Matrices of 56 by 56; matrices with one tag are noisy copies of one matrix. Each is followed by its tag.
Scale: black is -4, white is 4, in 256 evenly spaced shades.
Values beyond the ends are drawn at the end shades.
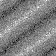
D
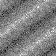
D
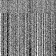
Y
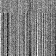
Y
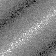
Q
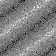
D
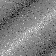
Q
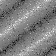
D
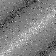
Q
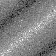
Q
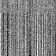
Y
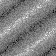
D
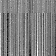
Y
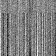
Y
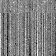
Y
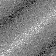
Q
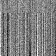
Y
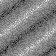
D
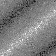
Q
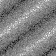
D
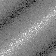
Q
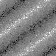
D
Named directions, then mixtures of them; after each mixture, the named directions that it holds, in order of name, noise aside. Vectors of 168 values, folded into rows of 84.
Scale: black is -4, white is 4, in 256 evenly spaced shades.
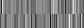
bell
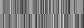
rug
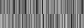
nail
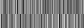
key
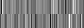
bell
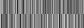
key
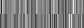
bell, nail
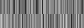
nail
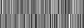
bell, rug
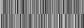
key, rug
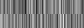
nail, rug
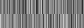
key, nail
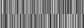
bell, key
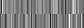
bell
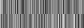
key, rug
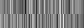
nail, rug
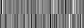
bell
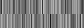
bell, nail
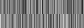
key, nail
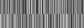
key, nail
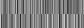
key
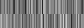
nail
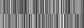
nail, rug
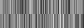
rug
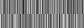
key, nail
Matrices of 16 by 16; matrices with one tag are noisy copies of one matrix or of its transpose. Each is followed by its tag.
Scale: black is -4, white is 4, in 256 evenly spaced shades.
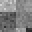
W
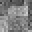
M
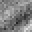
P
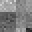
W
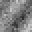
P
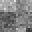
W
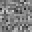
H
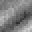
P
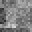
M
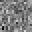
H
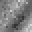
P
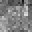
M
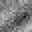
P
